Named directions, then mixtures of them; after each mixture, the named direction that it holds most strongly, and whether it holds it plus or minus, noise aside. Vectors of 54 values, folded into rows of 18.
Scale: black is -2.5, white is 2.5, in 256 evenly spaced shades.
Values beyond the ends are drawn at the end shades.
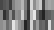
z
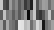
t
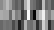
z, minus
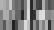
z, minus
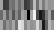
t, plus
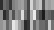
z, plus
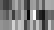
z, plus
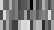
t, plus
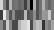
t, plus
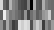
t, plus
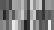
z, plus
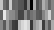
t, plus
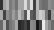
t, minus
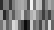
z, plus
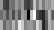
t, plus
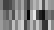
z, plus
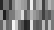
z, plus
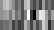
z, minus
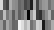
t, plus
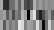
t, plus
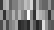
t, minus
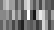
t, minus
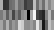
t, plus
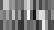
t, minus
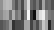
z, minus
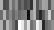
t, plus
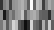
z, plus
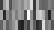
t, minus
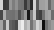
t, plus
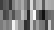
z, plus
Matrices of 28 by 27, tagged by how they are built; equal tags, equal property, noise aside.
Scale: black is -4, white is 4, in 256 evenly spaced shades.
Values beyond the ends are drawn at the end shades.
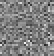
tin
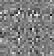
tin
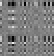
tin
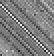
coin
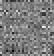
tin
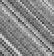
coin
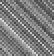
coin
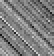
coin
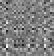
tin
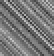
coin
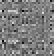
tin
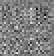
tin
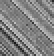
coin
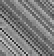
coin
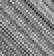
coin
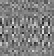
tin
